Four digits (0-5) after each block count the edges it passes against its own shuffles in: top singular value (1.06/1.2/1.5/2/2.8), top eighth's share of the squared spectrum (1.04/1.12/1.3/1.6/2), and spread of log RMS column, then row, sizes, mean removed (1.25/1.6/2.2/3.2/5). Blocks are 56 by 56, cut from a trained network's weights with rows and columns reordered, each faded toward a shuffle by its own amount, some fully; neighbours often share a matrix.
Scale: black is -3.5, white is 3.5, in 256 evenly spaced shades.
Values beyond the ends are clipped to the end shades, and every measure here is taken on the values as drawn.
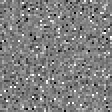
0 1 0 0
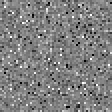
2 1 0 0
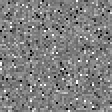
0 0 0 0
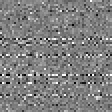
4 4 1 3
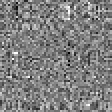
4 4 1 2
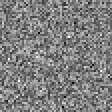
1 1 0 0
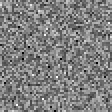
0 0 0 0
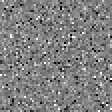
0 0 0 0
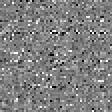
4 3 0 2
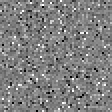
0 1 0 0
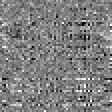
4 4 2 3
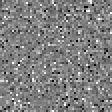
2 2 0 1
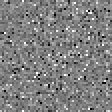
0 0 0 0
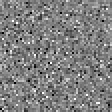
1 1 0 0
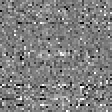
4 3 1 2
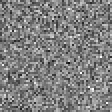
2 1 0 0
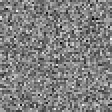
1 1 0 0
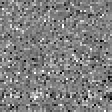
3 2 0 2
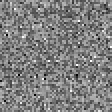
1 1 0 0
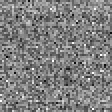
1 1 0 0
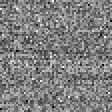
2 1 0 0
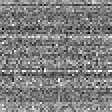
4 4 1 2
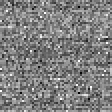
2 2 0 0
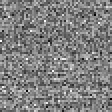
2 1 0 0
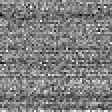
4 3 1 2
